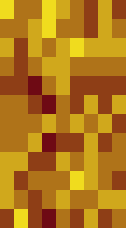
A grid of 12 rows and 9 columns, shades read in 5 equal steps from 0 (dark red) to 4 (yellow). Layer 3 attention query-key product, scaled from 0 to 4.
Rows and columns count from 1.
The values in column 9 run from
1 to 3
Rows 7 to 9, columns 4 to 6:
3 2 3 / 0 1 1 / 1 3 2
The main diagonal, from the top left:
4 2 3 3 3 1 2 1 2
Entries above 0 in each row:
9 9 9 9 8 8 9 8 9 9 9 8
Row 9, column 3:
1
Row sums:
22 21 25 19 11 15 20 15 20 20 21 15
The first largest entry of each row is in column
1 4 6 4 5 7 4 3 1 6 1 2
